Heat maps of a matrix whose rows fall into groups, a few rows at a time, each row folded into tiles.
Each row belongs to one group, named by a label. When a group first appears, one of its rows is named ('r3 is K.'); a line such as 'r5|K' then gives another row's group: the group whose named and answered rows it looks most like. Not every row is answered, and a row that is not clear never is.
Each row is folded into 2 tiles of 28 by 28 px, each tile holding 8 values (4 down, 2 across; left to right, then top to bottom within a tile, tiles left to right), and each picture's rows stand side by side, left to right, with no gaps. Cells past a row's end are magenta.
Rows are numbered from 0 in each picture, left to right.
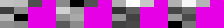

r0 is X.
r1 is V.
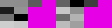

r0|X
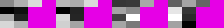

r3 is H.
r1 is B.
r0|B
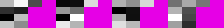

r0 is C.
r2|B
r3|H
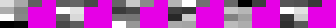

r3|C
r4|V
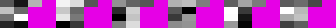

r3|C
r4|H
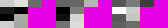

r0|C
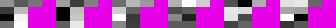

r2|H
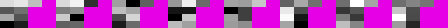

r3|C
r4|B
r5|H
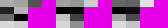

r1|B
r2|B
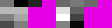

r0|V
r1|H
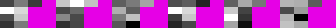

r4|H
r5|X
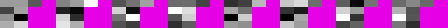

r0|X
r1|B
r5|C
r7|H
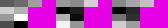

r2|B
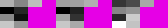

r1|B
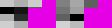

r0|B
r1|X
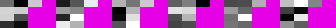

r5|C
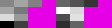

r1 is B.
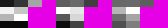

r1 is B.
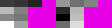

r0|V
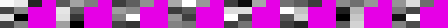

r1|H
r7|C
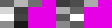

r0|H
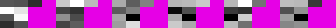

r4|C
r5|X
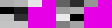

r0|B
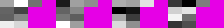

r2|B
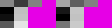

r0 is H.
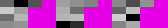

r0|V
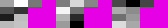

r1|H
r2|V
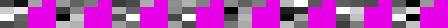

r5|C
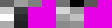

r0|H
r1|V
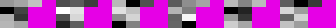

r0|B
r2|V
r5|V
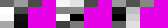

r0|H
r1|X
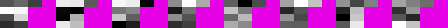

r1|C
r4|V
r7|X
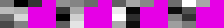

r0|V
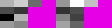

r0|C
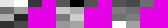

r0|X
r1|V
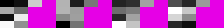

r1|V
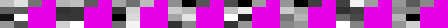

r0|C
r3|V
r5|V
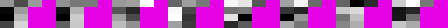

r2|B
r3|H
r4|X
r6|V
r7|C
